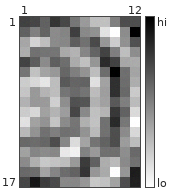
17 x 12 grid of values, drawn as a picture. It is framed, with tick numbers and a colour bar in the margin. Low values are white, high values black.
No seam splits the table. Rings spread out from the middle left. No overall slope runs across the table. The values follow a bell shape.
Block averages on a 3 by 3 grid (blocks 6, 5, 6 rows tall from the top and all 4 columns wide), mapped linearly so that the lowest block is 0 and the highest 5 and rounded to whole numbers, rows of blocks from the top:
5 4 5 / 0 4 4 / 5 3 4
